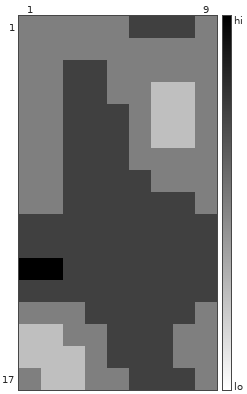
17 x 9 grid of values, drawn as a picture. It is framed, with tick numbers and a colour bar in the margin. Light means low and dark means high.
Values change most from cell to cell in the bottom left. Overall the values sit about 60% of the way up the scale. The centre is the calmest part. No regular stripes run through it.
